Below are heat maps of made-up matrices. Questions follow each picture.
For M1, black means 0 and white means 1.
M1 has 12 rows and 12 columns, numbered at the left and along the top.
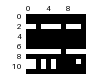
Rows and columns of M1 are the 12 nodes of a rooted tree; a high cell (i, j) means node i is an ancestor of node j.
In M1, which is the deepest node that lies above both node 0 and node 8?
2
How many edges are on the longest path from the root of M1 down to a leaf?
4
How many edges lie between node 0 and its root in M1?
4
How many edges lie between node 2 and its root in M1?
1
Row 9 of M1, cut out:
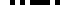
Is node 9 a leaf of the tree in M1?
no
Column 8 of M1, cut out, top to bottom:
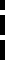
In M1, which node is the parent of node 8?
2
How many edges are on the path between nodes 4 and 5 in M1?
4
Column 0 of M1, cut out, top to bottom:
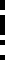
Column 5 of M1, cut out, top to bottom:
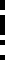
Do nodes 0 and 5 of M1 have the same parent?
yes
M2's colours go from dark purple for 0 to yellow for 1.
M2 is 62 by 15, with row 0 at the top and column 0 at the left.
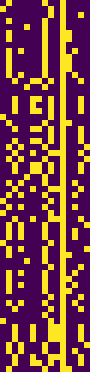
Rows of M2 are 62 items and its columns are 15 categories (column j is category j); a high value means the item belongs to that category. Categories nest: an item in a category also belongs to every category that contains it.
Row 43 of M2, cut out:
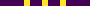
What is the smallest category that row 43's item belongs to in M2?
4
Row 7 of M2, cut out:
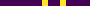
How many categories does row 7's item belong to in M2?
2
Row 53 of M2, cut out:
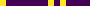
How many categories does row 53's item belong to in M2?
3
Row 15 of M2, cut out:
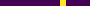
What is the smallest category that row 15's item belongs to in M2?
10
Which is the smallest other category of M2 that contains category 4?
7
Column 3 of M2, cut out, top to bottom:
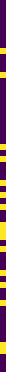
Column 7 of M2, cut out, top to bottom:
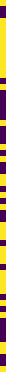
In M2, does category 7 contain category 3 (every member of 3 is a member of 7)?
yes
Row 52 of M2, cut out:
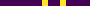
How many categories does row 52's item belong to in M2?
2
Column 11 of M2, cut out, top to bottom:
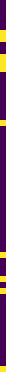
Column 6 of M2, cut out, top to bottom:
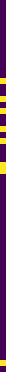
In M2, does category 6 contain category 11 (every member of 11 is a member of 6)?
no
